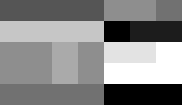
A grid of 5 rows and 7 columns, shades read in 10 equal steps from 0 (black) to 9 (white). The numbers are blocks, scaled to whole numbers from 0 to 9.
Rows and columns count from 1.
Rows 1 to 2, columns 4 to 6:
3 5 5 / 7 0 1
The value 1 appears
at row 2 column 6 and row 2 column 7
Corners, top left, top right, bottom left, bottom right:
3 4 4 0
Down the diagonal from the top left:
3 7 6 5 0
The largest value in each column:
7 7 7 7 9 9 9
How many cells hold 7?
4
